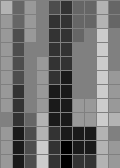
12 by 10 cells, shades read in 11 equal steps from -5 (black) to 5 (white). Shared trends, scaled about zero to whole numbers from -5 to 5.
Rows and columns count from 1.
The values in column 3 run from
-2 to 1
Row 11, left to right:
1 -4 -2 3 -3 -5 -4 -4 2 1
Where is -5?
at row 11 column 6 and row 12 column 6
